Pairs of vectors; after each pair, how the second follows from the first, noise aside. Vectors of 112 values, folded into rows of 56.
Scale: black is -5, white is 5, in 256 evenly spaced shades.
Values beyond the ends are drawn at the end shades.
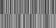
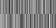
wrapped around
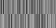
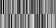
scaled up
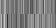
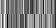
scaled up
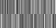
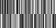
scaled up
